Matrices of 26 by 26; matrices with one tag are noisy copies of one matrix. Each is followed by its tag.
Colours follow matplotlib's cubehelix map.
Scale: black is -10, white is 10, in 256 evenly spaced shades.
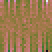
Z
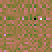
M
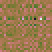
M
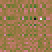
M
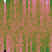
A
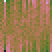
A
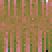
Z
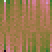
A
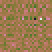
M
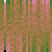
A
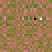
M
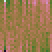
A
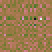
M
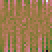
Z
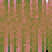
Z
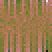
Z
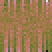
Z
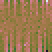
Z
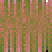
Z
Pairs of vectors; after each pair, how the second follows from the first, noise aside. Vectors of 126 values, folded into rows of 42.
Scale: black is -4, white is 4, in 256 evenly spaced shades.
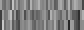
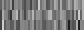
sign-scrambled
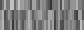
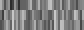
negated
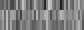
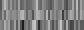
reversed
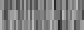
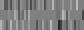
partly zeroed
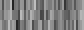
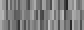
reversed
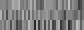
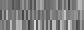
negated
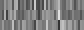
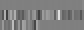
partly zeroed
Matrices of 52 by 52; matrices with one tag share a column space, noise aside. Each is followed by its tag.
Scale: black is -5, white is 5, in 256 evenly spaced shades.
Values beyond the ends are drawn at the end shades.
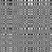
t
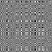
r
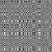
r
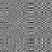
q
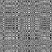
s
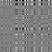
t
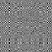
q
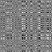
s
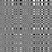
t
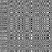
s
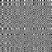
t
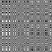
r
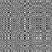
s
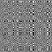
r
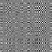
q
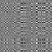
q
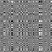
r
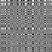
t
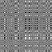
s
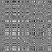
r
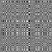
r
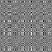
r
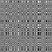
r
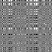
t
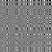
t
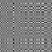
q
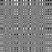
t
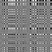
t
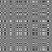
r
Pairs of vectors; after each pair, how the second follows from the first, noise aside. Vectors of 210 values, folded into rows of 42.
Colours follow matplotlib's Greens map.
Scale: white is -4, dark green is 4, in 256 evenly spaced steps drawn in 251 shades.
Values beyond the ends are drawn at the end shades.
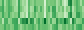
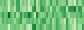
wrapped around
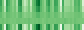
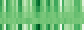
copied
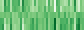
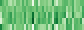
wrapped around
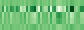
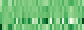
wrapped around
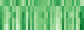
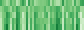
negated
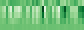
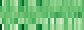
wrapped around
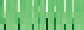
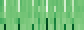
copied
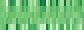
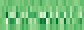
wrapped around
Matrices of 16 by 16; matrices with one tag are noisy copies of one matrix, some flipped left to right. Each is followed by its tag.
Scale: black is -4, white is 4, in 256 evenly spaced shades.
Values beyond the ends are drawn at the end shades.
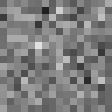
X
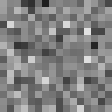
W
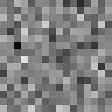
W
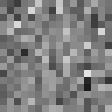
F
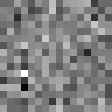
F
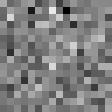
X
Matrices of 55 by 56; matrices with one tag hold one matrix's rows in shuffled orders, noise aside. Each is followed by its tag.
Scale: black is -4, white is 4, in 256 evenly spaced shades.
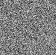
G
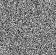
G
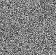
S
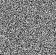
G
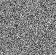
S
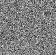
S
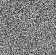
G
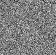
S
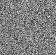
S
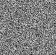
G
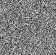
G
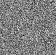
S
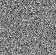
G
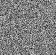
G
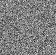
S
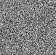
S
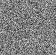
G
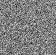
G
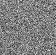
S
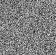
S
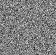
S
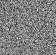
S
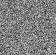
S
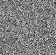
S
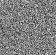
S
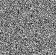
G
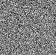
G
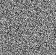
G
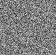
G
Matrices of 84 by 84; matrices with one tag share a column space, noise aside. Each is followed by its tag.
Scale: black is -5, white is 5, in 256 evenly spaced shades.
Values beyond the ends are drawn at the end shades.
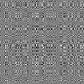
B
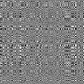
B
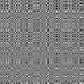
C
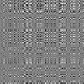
C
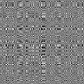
B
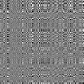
C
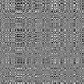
C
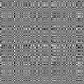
B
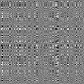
B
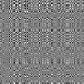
C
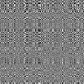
C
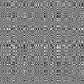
B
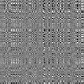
C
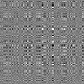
B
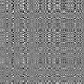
C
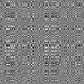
B
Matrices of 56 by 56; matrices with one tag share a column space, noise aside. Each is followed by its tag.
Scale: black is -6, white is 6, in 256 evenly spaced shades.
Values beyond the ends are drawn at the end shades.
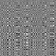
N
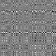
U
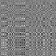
N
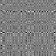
U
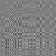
N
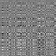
N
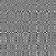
U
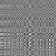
N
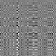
N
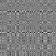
U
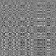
N
